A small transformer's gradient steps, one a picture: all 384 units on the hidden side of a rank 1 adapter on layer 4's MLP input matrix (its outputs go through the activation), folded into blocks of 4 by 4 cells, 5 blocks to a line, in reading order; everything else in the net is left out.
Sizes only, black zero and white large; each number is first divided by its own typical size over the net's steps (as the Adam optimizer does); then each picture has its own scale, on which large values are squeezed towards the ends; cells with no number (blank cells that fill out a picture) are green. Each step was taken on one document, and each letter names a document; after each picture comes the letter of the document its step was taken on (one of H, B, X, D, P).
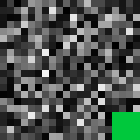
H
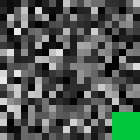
H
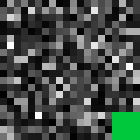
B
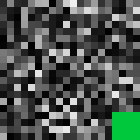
H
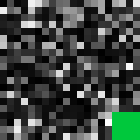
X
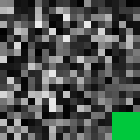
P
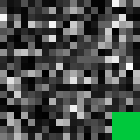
B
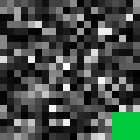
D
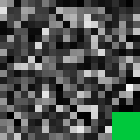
P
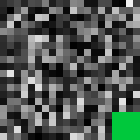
H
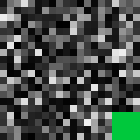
B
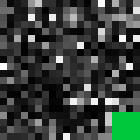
X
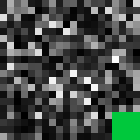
B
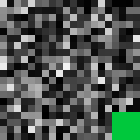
P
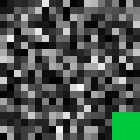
H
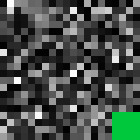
B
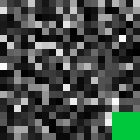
X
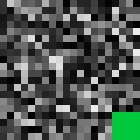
P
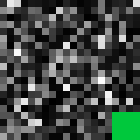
D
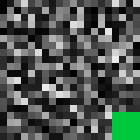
B
